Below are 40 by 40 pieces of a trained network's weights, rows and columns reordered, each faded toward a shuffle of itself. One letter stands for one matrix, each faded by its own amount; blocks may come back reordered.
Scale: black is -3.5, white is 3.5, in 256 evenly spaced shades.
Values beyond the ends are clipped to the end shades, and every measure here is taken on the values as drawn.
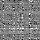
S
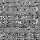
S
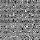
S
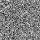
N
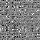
S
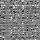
S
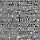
S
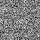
N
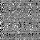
S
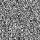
N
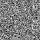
N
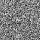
N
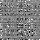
S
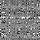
S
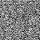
N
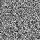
N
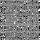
S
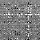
S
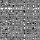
S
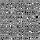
S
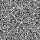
N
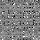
S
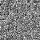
N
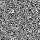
N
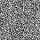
N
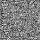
N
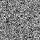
N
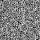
N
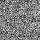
N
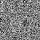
N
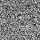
N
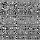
S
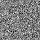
N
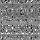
S
